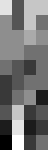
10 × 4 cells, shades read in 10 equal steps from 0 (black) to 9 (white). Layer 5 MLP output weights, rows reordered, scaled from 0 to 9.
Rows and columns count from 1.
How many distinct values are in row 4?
2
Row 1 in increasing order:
3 7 7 8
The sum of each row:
25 19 21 18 13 13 12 15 12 15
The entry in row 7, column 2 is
4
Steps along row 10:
up down up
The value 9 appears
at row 10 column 2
